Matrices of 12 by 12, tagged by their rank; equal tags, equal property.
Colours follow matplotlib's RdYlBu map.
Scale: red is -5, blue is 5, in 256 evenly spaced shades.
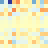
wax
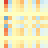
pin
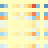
pin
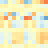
wax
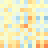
wax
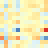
wax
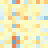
wax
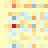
wax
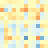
wax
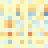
wax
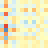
wax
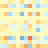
wax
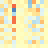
wax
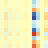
pin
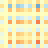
pin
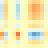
pin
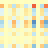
pin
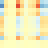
pin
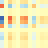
pin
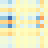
pin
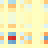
pin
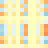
pin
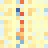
wax
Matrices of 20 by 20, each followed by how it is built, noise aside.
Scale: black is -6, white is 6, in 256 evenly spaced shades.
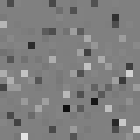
sparse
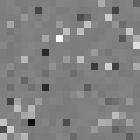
sparse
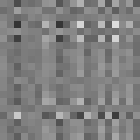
low rank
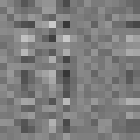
low rank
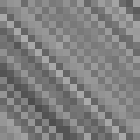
Toeplitz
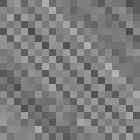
Toeplitz
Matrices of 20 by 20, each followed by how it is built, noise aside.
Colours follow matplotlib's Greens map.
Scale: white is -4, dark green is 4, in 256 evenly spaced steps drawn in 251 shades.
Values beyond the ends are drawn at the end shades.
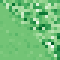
upper triangular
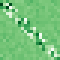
banded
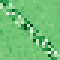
banded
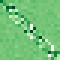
banded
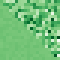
upper triangular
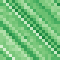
Toeplitz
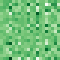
low rank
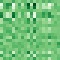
low rank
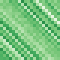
Toeplitz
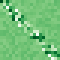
banded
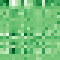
low rank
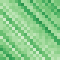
Toeplitz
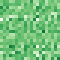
low rank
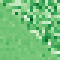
upper triangular
